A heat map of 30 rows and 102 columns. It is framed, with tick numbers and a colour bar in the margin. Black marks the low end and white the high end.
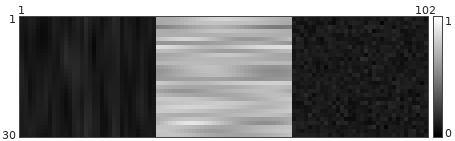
It is made of 1 by 3 panels. Panel 1,1: very low, streaked downward, faint in contrast. Panel 1,2: high, streaked across. Panel 1,3: very low, fine-grained, faint in contrast.
